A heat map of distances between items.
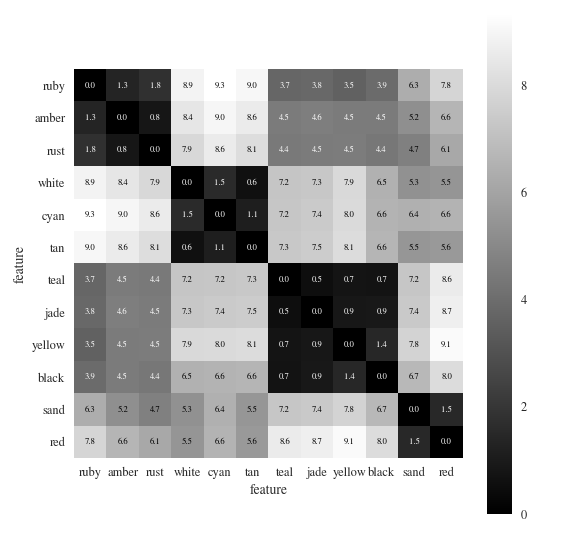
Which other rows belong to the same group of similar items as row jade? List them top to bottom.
teal, yellow, black
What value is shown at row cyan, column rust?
8.6
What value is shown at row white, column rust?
7.9
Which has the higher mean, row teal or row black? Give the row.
teal
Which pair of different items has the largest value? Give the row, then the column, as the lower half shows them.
cyan, ruby
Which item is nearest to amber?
rust
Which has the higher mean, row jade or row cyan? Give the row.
cyan
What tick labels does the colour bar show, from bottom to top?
0, 2, 4, 6, 8
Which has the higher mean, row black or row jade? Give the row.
jade
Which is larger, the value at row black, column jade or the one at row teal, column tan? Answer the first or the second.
the second
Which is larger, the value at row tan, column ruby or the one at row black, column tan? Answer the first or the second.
the first
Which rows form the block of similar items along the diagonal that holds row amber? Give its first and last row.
ruby to rust
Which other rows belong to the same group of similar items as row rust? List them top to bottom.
ruby, amber
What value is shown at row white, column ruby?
8.9
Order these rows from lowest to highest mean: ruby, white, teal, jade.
teal, jade, ruby, white
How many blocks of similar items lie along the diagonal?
4
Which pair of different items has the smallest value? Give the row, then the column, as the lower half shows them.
jade, teal
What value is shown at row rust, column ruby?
1.8
